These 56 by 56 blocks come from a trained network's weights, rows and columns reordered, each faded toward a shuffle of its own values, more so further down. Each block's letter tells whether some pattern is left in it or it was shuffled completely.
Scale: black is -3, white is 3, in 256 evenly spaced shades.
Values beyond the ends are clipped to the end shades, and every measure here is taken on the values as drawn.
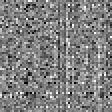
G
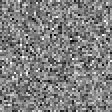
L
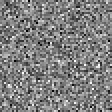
L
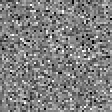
L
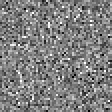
L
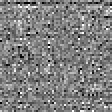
G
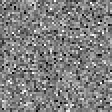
L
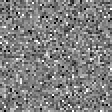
L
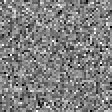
L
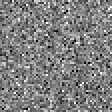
L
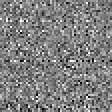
G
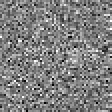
G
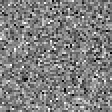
L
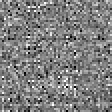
G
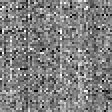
G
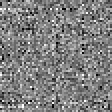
G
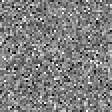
L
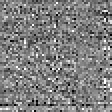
G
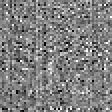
G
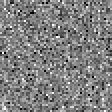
L
